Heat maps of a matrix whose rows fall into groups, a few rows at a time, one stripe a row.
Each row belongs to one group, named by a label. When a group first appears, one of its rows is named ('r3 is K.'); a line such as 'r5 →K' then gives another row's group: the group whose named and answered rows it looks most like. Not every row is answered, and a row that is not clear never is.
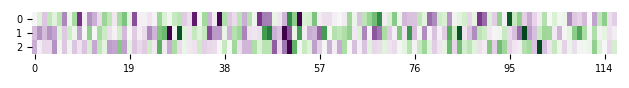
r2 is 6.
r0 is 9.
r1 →6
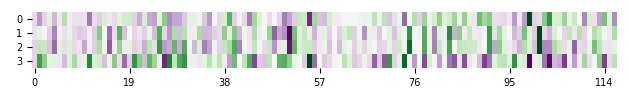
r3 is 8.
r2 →6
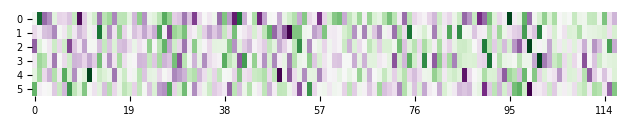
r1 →6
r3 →6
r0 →9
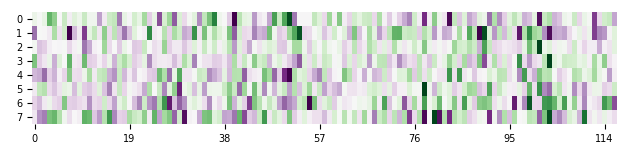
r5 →6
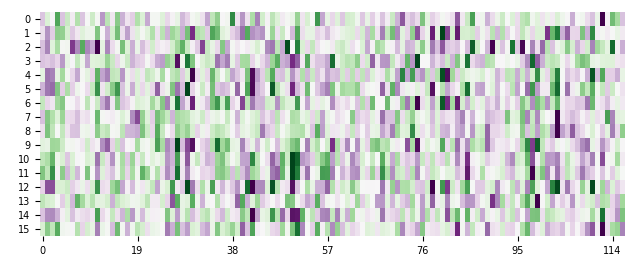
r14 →6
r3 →6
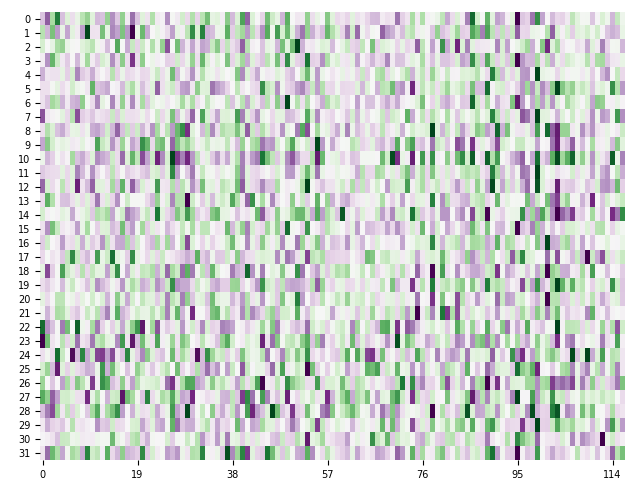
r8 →6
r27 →9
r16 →6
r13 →6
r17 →9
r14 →8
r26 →8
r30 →9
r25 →9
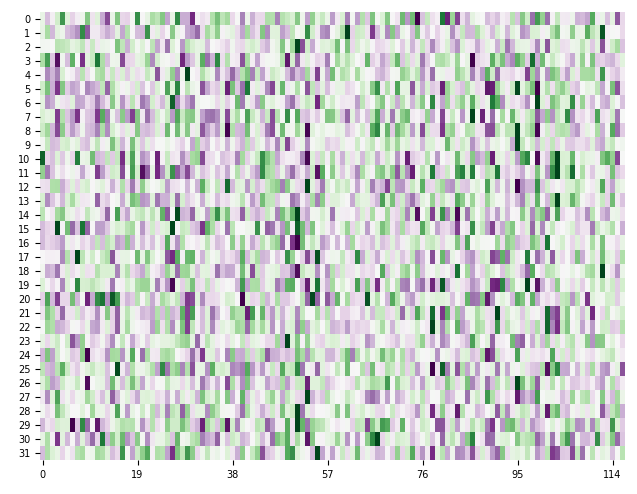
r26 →9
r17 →8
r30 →9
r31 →8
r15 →9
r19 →8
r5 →9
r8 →9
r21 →6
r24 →9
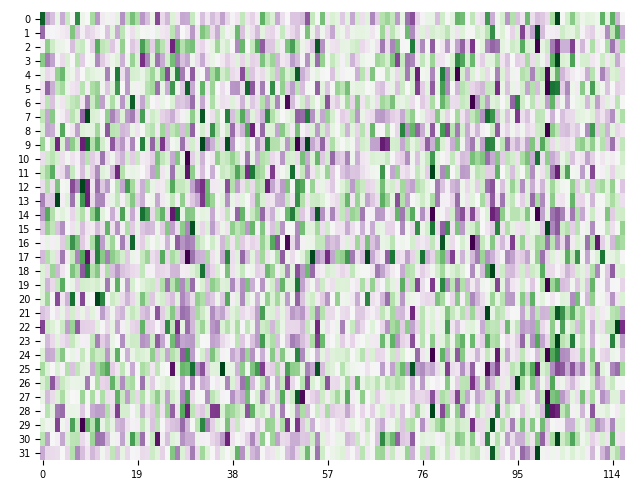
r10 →6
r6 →9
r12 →9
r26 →9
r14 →8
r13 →9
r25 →8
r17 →9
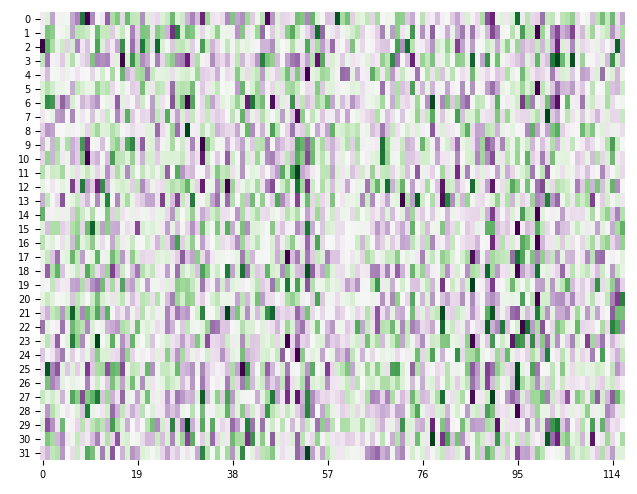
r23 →9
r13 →6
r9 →9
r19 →9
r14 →8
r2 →8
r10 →9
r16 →8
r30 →6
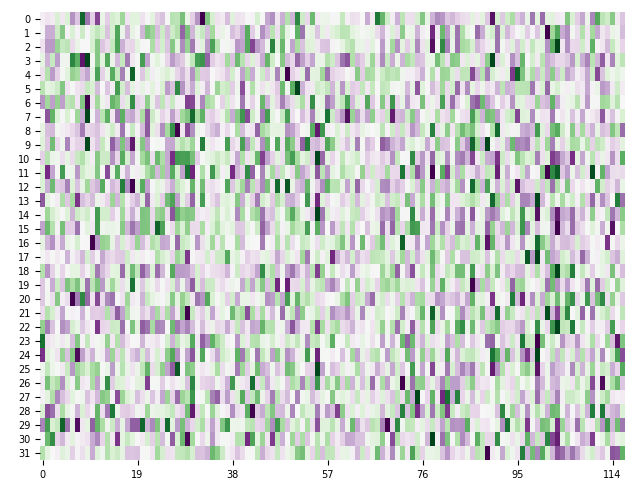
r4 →9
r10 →8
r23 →8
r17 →6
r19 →9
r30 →6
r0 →9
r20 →9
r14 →8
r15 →8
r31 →8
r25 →8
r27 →6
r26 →6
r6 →9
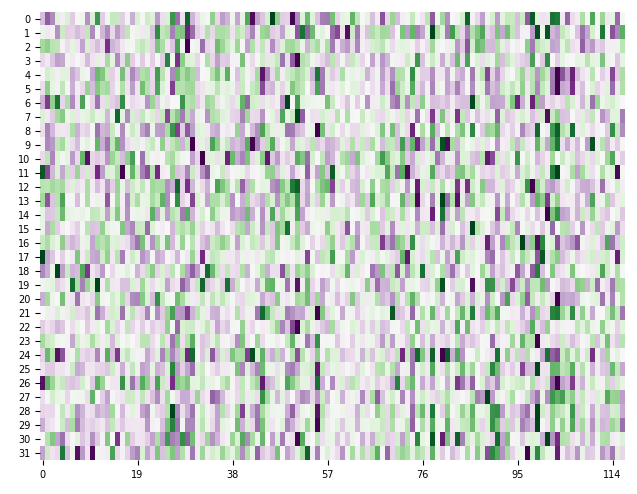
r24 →6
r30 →6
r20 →8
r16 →8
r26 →8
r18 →9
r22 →6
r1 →6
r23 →8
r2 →6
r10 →9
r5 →8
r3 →6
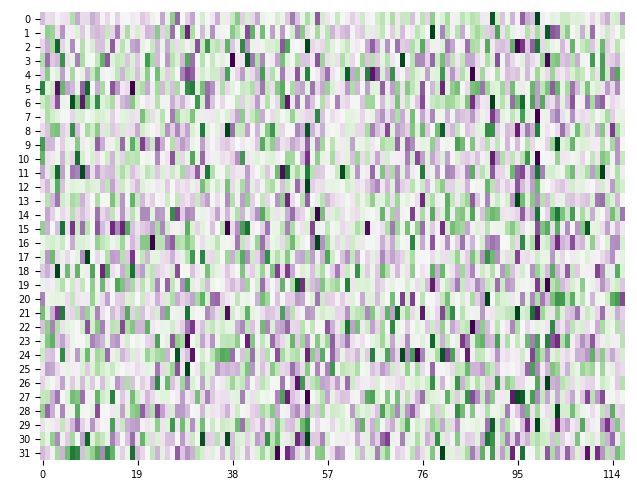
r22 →9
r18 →9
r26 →6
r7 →8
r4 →9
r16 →8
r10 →8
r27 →9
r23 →6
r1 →6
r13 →9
